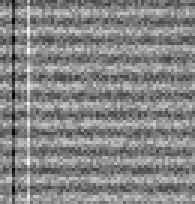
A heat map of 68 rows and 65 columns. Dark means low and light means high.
Horizontal stripes repeat 11 times down the table. There is no overall slope. The histogram is bell-shaped. Columns 5 and 10 differ from the columns beside them.
